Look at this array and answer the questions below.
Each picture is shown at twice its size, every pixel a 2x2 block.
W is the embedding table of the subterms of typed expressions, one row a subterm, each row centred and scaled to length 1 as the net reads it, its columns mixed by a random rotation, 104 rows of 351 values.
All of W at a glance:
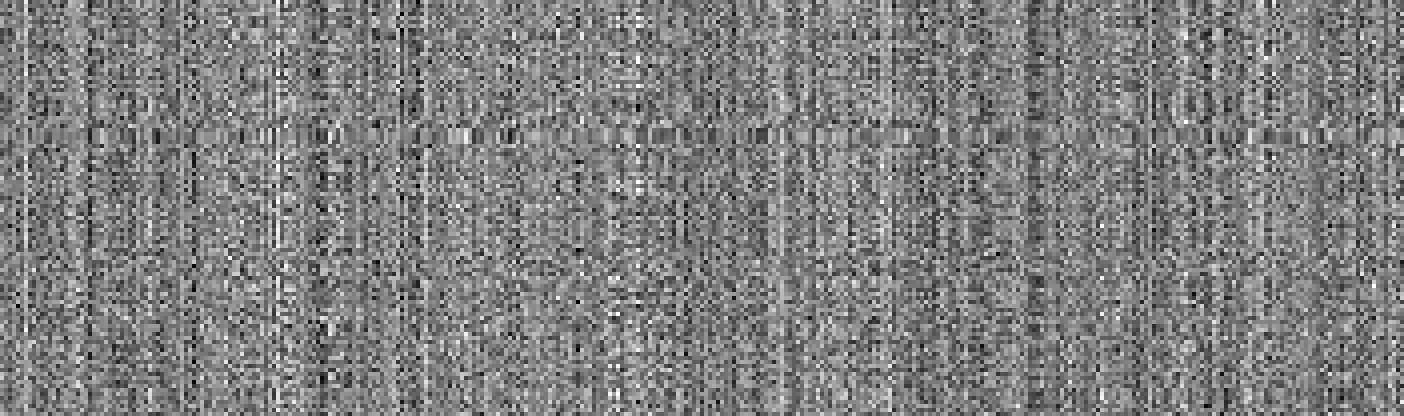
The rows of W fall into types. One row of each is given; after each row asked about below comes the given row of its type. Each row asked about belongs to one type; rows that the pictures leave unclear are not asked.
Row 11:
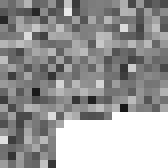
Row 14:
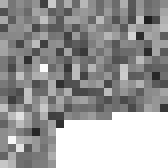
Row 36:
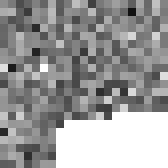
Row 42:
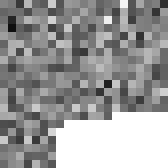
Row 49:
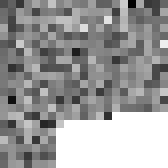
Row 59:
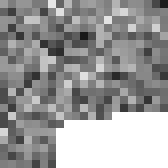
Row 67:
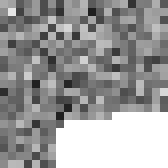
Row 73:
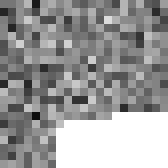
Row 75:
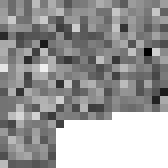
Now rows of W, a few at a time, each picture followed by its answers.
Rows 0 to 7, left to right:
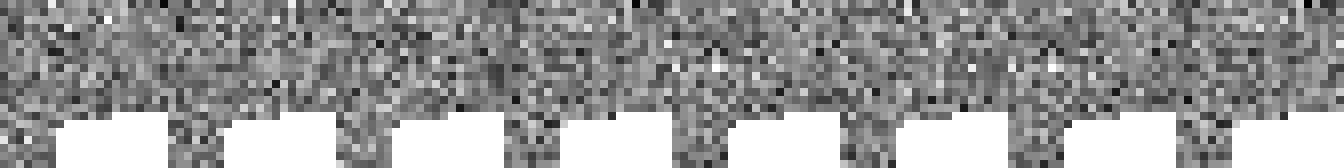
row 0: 59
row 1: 42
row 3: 49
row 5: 11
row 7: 49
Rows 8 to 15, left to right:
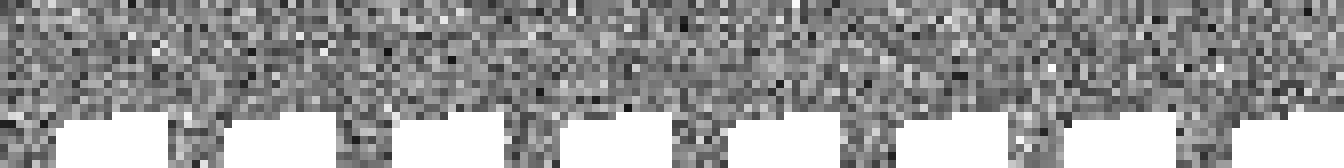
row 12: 42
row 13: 59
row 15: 36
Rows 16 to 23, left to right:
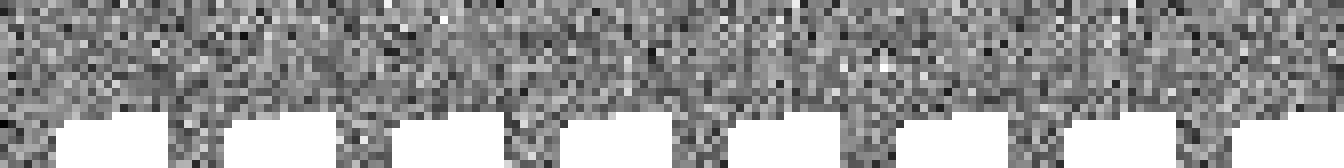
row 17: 67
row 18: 59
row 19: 75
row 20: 42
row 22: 42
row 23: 75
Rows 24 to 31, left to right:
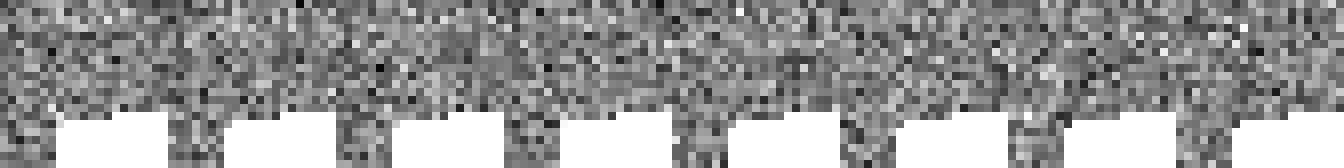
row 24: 49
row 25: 11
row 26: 73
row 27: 49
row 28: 11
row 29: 75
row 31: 42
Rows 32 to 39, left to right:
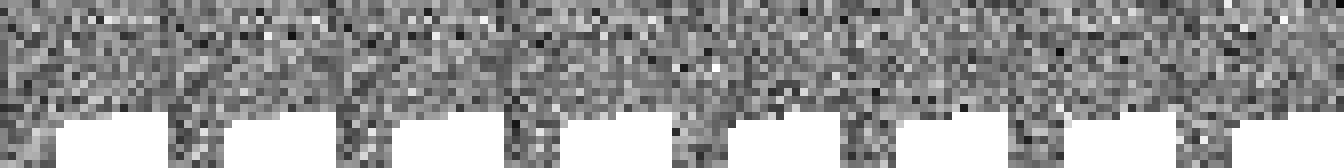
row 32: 73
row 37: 11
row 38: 49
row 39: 59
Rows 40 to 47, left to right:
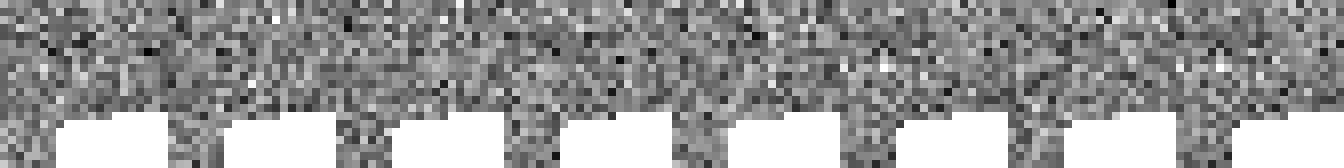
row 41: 73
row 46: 59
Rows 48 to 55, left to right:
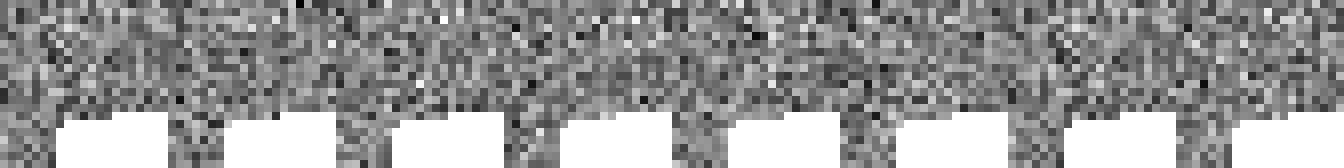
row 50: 73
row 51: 67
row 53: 73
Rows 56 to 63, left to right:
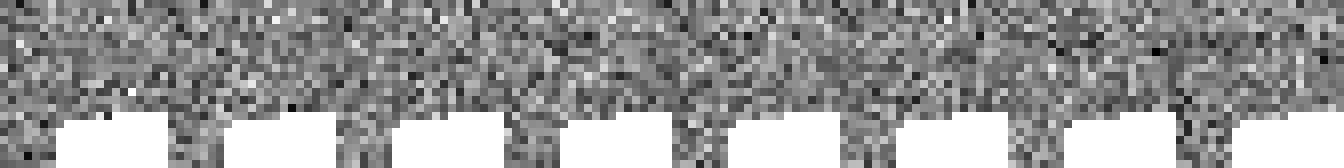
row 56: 36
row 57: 73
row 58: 73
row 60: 67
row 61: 73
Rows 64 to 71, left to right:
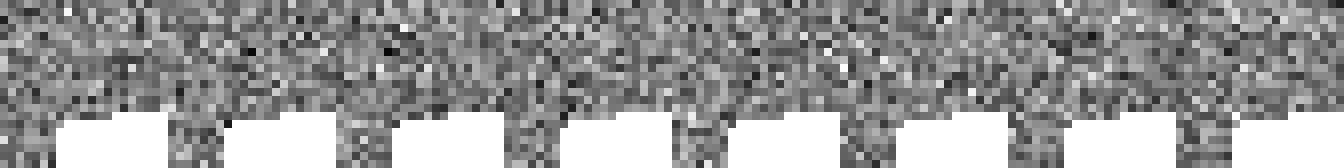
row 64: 11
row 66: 59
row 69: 36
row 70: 59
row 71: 59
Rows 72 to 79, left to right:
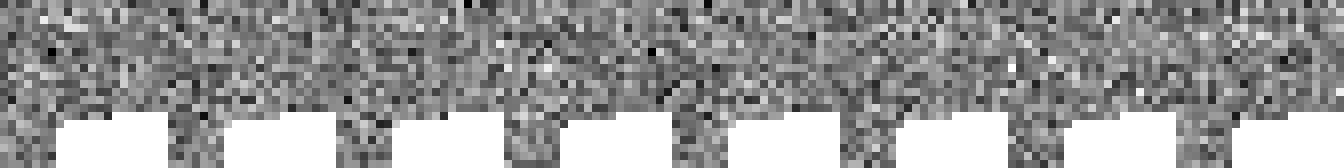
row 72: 49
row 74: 49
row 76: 73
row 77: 67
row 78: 36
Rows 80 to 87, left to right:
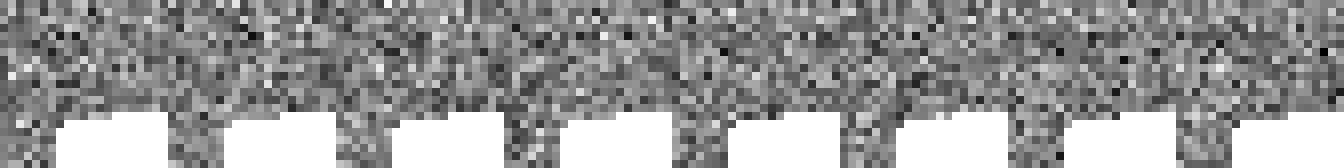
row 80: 67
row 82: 14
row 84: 59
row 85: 67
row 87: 75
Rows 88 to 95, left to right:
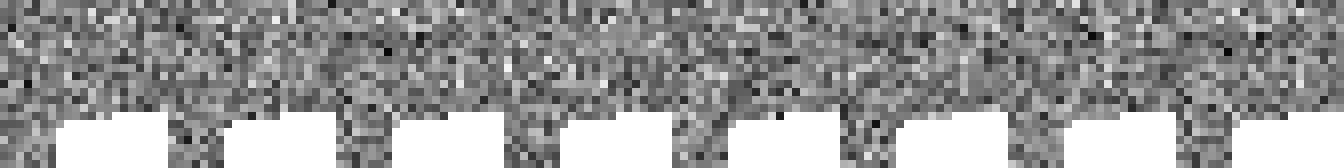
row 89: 42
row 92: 49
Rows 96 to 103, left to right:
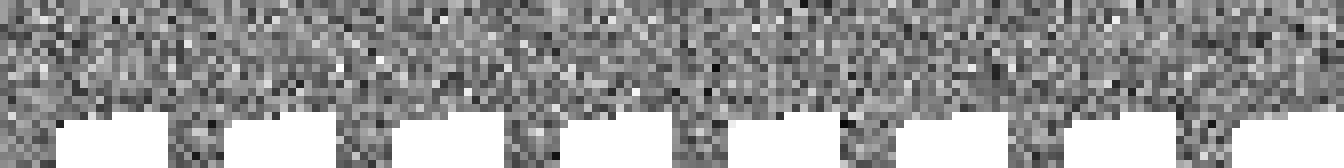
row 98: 36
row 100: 49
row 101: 75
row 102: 36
